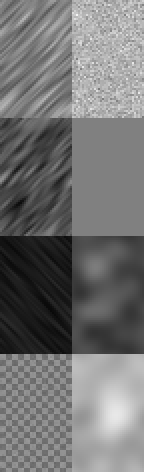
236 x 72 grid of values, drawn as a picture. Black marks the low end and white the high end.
It is made of 4 by 2 panels. Panel 1,1: middling, slanting up to the right. Panel 1,2: high, fine-grained. Panel 2,1: low, slanting up to the right. Panel 2,2: middling, flat. Panel 3,1: very low, slanting down to the right, faint in contrast. Panel 3,2: low, smooth. Panel 4,1: middling, checkered. Panel 4,2: high, smooth.
